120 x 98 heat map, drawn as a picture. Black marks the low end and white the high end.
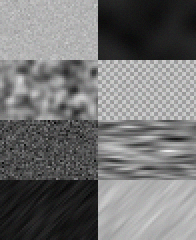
The table splits into 4 rows of 2 panels. Panel 1,1: high, fine-grained, faint in contrast. Panel 1,2: very low, smooth, faint in contrast. Panel 2,1: middling, blotchy, strong in contrast. Panel 2,2: high, checkered. Panel 3,1: low, fine-grained. Panel 3,2: middling, streaked across, strong in contrast. Panel 4,1: very low, slanting up to the right, faint in contrast. Panel 4,2: high, slanting up to the right, faint in contrast.
